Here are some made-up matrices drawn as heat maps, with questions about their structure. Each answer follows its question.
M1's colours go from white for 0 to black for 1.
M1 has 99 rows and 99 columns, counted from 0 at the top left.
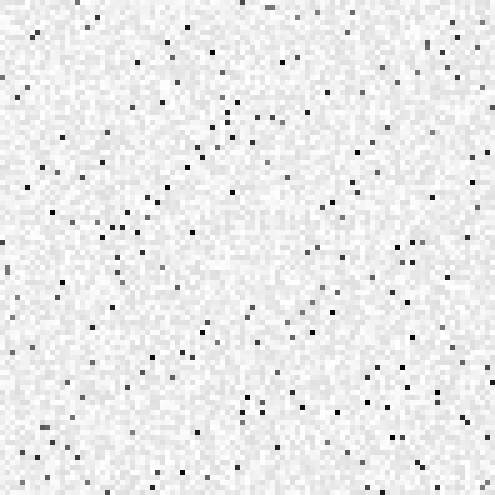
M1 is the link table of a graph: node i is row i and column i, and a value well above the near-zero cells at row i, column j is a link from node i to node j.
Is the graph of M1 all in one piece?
yes
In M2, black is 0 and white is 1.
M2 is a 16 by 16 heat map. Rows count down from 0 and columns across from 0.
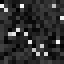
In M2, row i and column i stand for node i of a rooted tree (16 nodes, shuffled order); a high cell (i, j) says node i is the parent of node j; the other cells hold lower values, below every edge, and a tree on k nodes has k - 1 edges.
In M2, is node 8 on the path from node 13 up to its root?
yes
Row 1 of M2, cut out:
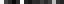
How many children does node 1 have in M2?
3
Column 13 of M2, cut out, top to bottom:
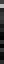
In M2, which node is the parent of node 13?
1
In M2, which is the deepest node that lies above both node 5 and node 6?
8
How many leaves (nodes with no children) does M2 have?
7
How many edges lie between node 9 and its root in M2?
5
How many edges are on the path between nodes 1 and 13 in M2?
1
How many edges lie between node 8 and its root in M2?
1
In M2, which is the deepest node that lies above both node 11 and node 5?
1
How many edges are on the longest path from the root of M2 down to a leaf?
9
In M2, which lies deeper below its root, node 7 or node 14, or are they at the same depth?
the same depth
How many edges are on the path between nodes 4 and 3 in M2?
8
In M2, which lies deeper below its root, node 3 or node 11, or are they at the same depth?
node 11
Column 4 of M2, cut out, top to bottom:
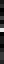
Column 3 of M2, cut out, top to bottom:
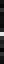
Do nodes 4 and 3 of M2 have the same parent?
no
